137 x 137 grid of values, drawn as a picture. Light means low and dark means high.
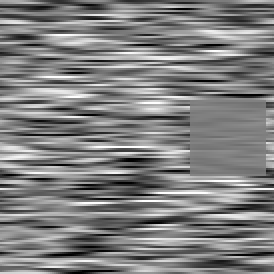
The middle right is the calmest part. No overall slope runs across the table. The grain runs across in streaks. Neither half mirrors the other. In the middle right lies a patch that is calmer than the rest.
